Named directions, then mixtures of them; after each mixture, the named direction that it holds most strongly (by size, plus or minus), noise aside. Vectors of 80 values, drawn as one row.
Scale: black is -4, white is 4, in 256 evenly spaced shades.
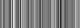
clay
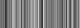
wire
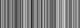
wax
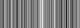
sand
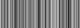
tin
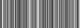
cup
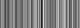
wax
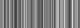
wax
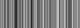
wax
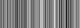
sand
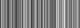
wax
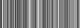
cup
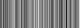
wire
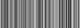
tin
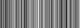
wire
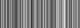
wax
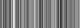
clay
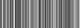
cup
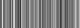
clay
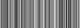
tin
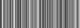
cup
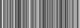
cup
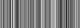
clay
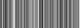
wire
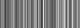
wax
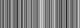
sand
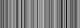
sand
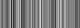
clay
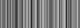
wax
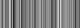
clay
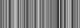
tin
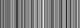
sand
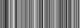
wire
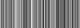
wax
